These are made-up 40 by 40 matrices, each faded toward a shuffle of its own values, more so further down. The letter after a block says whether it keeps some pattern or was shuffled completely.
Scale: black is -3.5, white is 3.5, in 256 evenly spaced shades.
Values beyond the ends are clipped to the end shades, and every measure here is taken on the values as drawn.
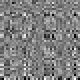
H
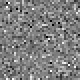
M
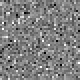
M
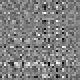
H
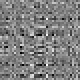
H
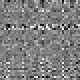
H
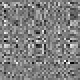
H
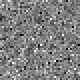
M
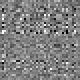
H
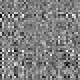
H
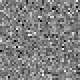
M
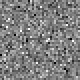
M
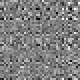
H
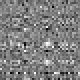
H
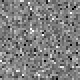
M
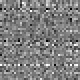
H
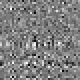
H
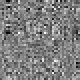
H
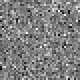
M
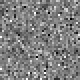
M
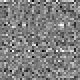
H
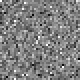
M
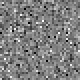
M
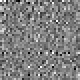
H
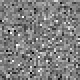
M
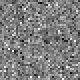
M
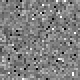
M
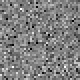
M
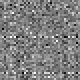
H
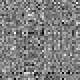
H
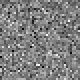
M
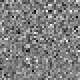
H
